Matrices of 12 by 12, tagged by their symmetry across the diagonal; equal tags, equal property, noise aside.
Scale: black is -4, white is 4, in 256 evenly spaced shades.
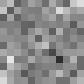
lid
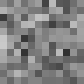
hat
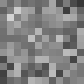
lid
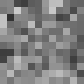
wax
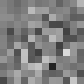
wax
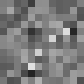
lid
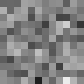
hat
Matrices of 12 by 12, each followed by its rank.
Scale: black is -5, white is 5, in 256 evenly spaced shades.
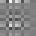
one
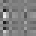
one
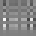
one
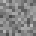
full rank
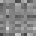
two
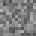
full rank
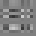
one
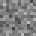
full rank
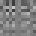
two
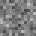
full rank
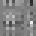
two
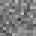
full rank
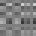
one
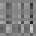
one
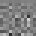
two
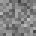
full rank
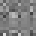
two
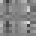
two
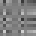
one
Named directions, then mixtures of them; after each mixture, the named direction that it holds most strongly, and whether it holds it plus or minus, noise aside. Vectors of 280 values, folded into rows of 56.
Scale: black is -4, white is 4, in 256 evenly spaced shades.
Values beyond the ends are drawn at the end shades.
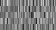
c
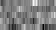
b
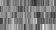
b, minus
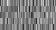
c, plus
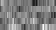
b, minus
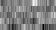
b, plus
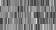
c, minus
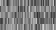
c, minus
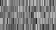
c, plus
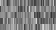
c, minus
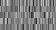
c, plus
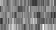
b, minus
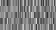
c, minus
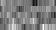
b, minus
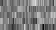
b, plus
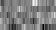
b, plus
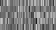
c, plus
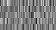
c, plus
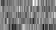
b, plus
